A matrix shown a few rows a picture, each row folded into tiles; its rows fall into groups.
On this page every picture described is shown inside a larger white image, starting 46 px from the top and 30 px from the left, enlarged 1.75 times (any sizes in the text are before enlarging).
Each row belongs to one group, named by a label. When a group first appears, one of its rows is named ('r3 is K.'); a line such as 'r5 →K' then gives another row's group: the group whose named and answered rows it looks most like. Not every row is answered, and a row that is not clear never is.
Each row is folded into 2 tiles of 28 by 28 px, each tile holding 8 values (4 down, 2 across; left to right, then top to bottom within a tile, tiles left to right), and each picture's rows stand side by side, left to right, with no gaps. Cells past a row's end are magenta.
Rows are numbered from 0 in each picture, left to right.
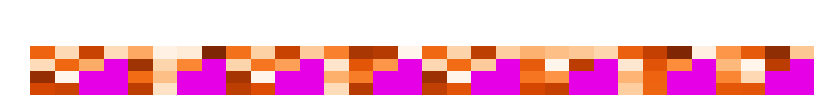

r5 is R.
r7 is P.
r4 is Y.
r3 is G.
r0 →Y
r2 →Y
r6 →G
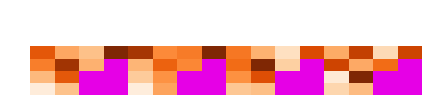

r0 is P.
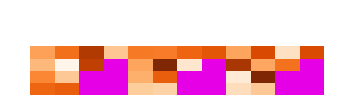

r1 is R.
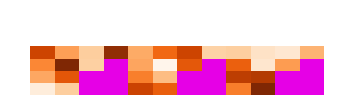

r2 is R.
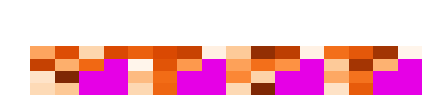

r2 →G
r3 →G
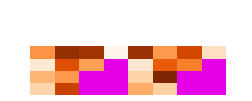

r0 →G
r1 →G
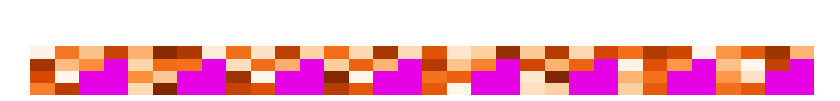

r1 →G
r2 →Y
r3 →Y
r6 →G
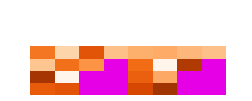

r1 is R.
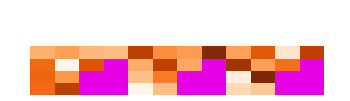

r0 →R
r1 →P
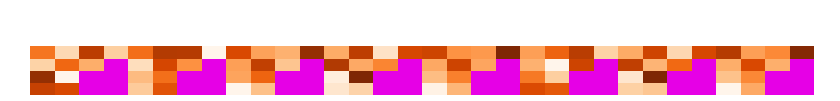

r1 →G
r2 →P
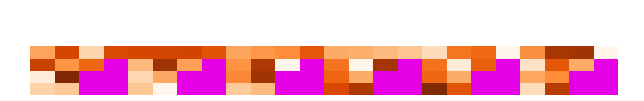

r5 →G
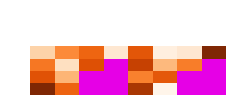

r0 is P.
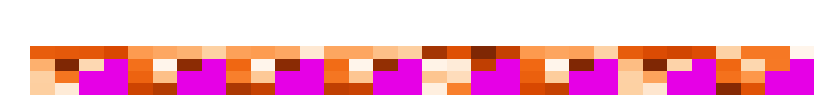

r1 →R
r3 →R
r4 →P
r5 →R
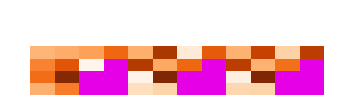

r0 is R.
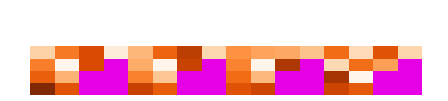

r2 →R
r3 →Y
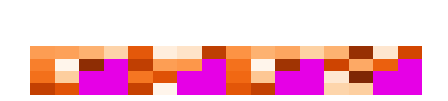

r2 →R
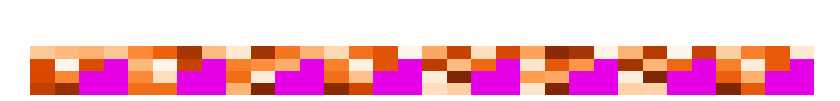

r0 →R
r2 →G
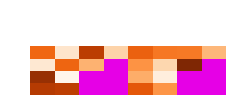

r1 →R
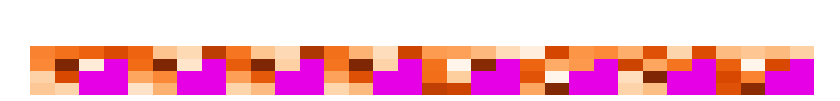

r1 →P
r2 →P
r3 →P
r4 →R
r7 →R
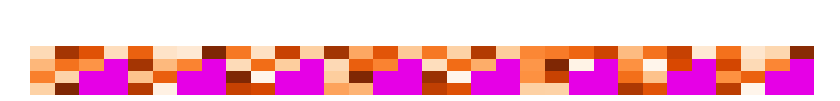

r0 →G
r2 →Y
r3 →G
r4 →Y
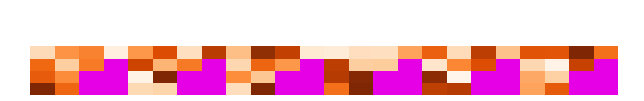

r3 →R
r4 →Y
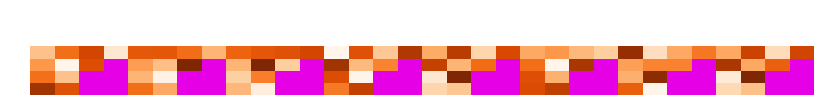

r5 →R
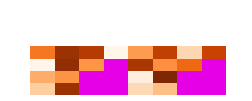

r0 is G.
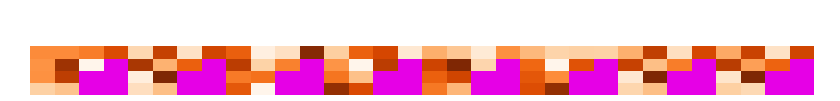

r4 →P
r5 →R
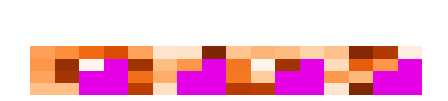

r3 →G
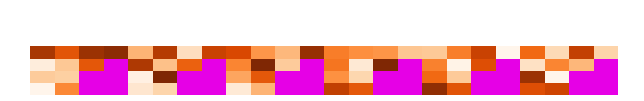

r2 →P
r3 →R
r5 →Y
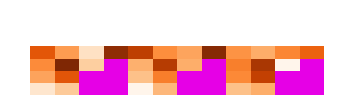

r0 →P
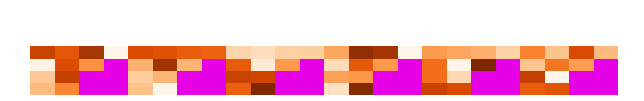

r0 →G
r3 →G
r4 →R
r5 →Y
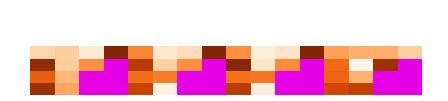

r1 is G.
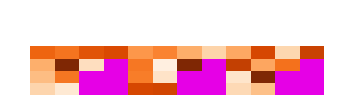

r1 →R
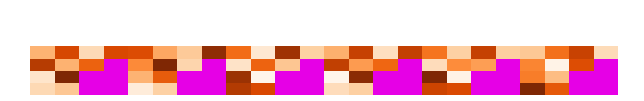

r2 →Y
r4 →Y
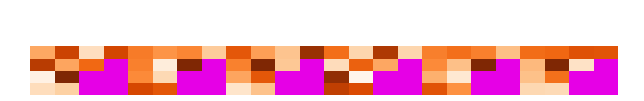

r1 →R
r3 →Y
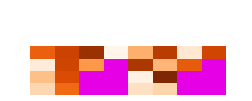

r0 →G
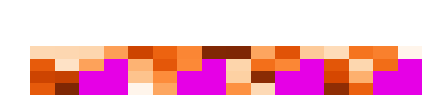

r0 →R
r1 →P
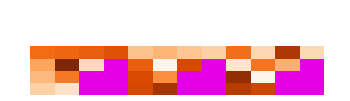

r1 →R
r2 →Y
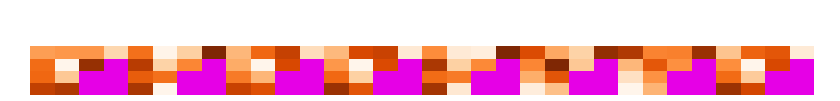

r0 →R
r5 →P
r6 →P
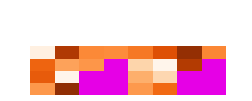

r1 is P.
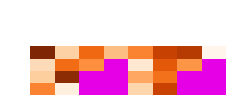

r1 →G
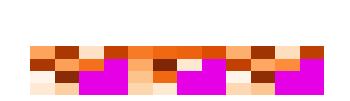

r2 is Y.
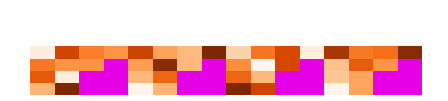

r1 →P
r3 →P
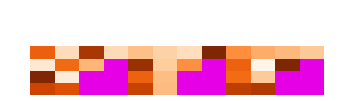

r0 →Y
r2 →R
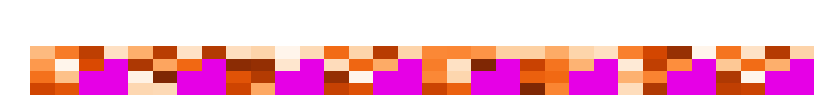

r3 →Y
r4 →R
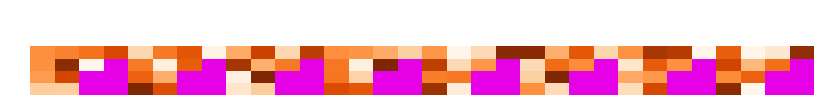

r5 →G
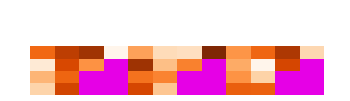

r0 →G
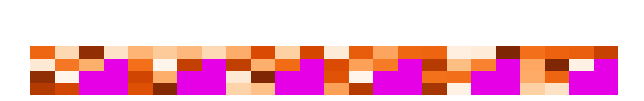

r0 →Y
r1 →R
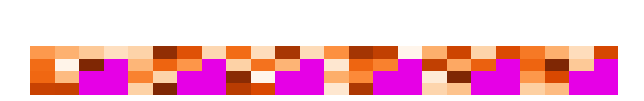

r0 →R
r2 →Y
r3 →G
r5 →P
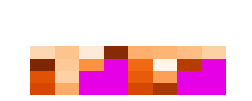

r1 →R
